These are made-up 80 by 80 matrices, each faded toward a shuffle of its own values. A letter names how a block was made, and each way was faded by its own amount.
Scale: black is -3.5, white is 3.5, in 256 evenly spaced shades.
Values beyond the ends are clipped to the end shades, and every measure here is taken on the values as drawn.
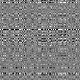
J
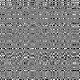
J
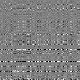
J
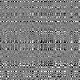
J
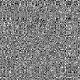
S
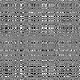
J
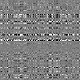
J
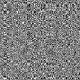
S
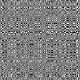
J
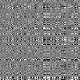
J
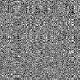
S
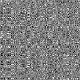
S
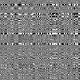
J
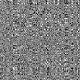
S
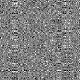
S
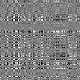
J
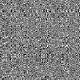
S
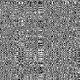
S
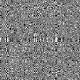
S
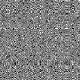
S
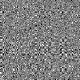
S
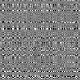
J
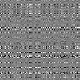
J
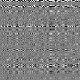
J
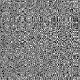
S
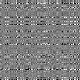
J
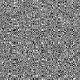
S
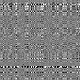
J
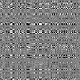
J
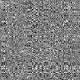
S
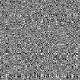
S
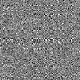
S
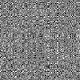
S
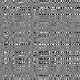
J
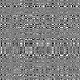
J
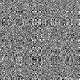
S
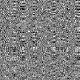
S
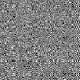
S
